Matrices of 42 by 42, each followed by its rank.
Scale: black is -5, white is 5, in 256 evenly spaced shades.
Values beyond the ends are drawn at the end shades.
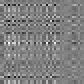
two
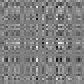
two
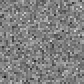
full rank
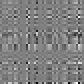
two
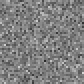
full rank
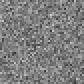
full rank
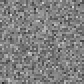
full rank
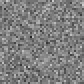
full rank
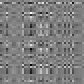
two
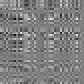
two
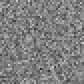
full rank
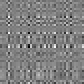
two
